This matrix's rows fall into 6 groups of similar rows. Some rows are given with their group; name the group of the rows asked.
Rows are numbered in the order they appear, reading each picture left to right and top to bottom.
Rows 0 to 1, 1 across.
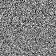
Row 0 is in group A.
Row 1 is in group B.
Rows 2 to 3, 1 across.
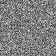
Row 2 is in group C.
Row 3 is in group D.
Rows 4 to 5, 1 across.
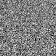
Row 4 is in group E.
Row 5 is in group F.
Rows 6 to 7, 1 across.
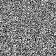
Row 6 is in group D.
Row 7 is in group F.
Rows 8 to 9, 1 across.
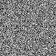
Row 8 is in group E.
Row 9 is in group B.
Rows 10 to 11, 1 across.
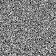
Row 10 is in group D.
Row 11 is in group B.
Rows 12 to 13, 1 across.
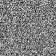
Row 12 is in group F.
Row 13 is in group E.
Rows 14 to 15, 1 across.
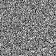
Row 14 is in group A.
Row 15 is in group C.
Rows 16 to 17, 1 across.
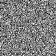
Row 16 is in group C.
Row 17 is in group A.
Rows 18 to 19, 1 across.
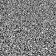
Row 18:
E
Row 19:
B
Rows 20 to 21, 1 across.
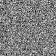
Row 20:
F
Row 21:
E
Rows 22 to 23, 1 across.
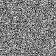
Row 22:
F
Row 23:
D
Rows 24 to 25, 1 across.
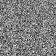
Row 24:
E
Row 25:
F
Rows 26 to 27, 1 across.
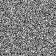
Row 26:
B
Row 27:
C
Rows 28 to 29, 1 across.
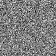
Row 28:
F
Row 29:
A
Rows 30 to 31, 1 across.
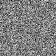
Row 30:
D
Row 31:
F
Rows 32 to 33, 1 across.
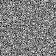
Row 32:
D
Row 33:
C
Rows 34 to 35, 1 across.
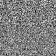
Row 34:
F
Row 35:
E
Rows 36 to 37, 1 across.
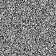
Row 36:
A
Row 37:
B
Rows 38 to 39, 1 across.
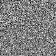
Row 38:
D
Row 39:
C
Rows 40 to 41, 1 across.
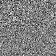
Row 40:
D
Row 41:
A
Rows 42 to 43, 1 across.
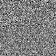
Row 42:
D
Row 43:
E
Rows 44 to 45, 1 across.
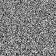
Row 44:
B
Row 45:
E
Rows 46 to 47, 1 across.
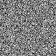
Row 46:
E
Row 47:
B
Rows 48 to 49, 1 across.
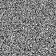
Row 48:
A
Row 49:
B
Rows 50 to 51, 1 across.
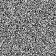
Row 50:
B
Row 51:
A
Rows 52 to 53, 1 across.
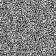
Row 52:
F
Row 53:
F
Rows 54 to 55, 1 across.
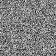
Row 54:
A
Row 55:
F
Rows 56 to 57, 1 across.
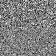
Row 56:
C
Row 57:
B
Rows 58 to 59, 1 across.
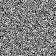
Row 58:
B
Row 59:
C
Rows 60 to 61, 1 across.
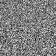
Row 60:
C
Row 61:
F
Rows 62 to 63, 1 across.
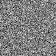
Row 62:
D
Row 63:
C
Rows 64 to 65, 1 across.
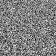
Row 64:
B
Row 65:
F
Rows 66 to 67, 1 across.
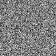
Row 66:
E
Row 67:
D
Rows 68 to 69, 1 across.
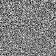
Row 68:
D
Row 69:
D
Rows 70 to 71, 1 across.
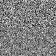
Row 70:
B
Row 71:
C
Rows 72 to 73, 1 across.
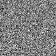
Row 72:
E
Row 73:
D
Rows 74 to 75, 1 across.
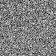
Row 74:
C
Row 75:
B
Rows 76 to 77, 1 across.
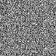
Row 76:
E
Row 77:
E
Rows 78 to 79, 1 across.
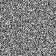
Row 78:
C
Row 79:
C
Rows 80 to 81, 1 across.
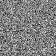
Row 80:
B
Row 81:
F
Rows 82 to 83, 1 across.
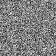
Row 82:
D
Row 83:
F
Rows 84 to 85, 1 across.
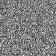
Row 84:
E
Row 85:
A
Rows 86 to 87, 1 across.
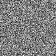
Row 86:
D
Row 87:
A
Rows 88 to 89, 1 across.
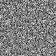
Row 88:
C
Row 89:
C
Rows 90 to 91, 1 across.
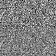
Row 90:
A
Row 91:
A
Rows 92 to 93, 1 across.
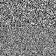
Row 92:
C
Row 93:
E
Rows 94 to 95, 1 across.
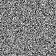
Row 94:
A
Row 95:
B
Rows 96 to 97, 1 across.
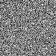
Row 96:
C
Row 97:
B
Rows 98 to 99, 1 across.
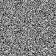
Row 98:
B
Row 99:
B
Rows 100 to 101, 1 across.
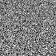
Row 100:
E
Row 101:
B
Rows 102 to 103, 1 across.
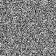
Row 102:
F
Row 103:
E
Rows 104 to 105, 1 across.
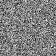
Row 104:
B
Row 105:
F
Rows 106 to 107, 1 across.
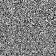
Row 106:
B
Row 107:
E
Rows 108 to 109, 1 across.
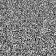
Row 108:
E
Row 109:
F
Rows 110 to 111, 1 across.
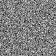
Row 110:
B
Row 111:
C
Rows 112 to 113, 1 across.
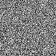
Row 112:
A
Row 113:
E
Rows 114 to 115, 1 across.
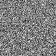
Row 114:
A
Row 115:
C
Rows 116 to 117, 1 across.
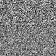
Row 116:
F
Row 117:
E
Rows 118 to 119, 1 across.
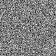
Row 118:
A
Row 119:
D
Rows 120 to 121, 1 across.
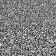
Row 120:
E
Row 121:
C
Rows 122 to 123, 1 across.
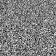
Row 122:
E
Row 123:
F
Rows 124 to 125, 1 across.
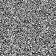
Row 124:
B
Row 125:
B
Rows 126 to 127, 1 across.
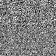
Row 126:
F
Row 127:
E
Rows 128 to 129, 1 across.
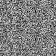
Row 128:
F
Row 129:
F
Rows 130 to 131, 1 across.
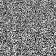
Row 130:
F
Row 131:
F
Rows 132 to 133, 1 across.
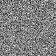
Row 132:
D
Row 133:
B
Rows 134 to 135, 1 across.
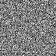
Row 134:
C
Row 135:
A
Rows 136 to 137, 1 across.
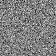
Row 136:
A
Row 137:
B
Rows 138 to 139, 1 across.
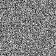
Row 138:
A
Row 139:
D
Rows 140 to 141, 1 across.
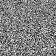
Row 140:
B
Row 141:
F
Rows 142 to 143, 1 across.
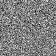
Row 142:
B
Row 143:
D
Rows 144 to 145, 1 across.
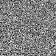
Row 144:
D
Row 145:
D
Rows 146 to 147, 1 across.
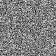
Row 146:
F
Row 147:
D
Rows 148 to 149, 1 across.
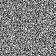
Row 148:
C
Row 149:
B
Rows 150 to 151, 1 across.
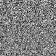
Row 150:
F
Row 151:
E
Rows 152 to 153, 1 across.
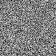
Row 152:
D
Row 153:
B
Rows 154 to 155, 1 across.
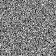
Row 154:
A
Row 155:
C
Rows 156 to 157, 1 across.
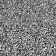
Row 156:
E
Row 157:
F
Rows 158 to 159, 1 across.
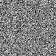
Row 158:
F
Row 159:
B
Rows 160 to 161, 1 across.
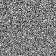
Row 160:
F
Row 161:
C
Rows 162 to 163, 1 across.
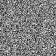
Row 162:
E
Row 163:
F
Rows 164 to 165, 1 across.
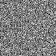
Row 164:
C
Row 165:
C
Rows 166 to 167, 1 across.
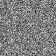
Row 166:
F
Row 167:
E
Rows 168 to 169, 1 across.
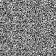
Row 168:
F
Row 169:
F
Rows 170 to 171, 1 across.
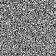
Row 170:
C
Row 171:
A
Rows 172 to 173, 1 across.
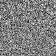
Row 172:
C
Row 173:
D
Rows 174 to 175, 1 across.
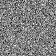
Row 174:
A
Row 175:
B
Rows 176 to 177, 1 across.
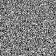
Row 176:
E
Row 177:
C
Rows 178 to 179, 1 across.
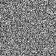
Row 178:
C
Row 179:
E
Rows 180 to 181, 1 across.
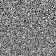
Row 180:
B
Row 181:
C
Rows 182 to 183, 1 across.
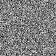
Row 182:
D
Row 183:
E
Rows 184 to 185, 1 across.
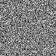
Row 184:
C
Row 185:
E
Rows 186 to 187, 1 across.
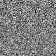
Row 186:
F
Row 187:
E
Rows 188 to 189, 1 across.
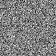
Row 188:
A
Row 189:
B
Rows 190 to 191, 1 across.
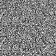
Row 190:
A
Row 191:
A
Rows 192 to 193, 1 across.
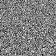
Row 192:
A
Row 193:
C
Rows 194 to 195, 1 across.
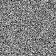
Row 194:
D
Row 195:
B
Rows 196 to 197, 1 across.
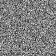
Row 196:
C
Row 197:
A
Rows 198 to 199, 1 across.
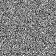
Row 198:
B
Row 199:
A
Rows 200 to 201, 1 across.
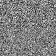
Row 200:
F
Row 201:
B
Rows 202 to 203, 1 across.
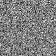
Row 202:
F
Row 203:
C
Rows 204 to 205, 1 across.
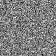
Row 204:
F
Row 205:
C
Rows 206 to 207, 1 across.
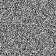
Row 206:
A
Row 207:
E
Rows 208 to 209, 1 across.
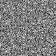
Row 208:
C
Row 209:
C
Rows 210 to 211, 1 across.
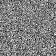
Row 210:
D
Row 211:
F
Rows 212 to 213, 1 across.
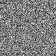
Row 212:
C
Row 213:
A
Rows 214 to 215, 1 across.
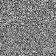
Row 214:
D
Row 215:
E
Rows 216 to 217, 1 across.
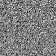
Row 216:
F
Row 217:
E
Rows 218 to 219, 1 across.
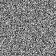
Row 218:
C
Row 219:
A
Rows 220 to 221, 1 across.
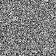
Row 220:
D
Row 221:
E
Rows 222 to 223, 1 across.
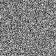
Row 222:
C
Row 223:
D
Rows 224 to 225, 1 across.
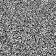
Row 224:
B
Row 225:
F
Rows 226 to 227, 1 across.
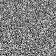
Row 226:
C
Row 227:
D
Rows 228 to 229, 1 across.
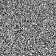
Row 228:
E
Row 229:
B
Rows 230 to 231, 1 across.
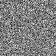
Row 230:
C
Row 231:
D
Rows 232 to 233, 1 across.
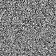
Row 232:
A
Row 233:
B
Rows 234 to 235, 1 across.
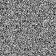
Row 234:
E
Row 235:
B
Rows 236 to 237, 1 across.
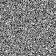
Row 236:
C
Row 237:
B
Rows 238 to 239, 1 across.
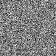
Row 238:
D
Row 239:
F
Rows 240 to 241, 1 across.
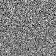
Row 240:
B
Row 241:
C
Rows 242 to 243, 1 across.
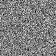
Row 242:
A
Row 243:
C
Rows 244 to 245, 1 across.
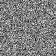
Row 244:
C
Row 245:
F
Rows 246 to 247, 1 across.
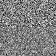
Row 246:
B
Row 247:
E
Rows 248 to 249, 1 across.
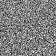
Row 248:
B
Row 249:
C
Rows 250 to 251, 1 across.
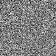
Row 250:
D
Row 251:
D
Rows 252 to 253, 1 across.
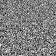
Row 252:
E
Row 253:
C
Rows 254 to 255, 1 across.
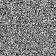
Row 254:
F
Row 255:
E
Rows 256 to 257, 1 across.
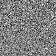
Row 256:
D
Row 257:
B
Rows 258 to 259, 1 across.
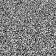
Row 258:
B
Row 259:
F
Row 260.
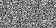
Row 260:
F
